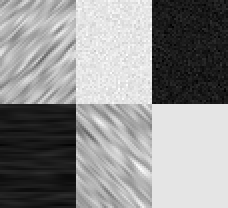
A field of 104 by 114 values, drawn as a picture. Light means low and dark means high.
It is made of 2 by 3 panels. Panel 1,1: low, slanting up to the right. Panel 1,2: very low, fine-grained, faint in contrast. Panel 1,3: very high, fine-grained, faint in contrast. Panel 2,1: very high, streaked across, faint in contrast. Panel 2,2: low, slanting down to the right. Panel 2,3: very low, flat.
